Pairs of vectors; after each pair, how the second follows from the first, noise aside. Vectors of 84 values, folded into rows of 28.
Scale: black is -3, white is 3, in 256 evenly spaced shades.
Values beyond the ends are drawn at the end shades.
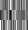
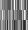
wrapped around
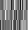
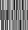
shuffled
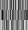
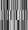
shuffled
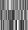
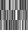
shuffled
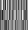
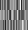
shuffled
